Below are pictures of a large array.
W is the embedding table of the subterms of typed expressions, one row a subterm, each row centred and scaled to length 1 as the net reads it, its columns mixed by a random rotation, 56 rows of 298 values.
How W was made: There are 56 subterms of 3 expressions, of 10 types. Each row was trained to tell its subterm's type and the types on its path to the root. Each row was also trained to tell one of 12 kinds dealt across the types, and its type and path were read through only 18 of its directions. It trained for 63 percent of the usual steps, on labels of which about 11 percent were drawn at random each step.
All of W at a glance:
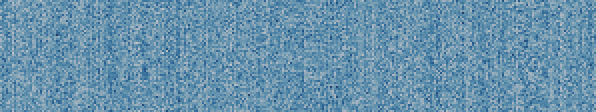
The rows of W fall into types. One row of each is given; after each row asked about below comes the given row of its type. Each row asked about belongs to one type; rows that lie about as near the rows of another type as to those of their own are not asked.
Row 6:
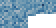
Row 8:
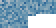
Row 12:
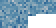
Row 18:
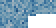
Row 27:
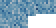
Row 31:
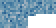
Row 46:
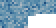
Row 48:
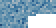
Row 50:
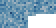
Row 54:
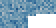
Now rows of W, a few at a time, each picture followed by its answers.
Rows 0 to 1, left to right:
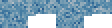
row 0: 48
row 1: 12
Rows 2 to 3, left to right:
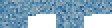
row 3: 6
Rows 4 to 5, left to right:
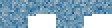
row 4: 54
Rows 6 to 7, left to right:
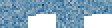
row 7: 27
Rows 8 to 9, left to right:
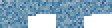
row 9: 50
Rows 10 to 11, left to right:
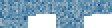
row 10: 31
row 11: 6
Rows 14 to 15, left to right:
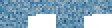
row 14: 12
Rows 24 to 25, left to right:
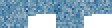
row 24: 27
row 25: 50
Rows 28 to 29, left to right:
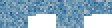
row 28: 50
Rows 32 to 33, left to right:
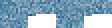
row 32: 12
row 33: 31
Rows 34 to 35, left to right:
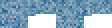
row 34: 18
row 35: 50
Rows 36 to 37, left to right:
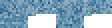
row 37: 48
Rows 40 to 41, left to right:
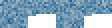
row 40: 8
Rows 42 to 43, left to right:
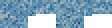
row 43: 12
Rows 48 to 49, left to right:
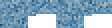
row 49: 54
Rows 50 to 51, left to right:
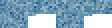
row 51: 8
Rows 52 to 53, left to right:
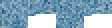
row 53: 31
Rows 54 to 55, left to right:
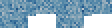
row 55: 27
